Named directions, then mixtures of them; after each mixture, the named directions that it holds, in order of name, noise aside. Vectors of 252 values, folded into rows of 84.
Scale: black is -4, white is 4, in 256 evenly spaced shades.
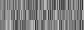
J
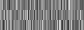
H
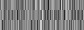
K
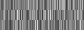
J, K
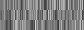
J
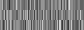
H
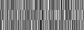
K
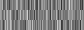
H, J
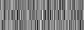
J, K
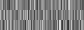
H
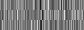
K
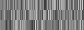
J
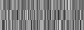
H, K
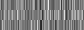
K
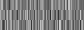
H, K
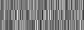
J, K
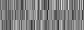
J, K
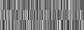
H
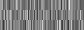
H
